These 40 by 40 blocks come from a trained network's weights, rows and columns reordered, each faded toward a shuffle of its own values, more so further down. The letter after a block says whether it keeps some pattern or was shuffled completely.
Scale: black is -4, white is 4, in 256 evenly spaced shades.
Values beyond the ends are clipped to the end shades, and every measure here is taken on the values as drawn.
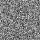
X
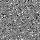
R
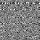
X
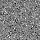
R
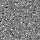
R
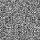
X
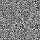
X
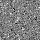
R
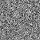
X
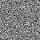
X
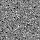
R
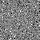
R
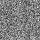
R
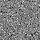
R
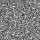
R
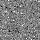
R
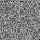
X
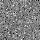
R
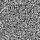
R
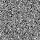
R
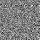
X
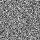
R
